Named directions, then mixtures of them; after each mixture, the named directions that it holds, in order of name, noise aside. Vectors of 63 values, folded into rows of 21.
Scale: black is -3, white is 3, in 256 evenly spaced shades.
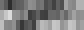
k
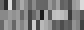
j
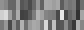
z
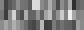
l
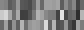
z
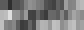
k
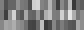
l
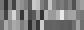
j, l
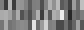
j, z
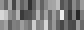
j, z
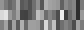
z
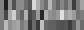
j, l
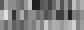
k, l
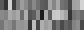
j
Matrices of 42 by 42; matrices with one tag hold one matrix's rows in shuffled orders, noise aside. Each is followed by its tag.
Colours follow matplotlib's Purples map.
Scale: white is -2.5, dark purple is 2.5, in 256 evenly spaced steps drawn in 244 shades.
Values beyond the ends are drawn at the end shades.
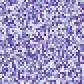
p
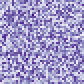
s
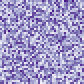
s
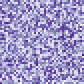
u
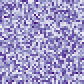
u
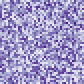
u
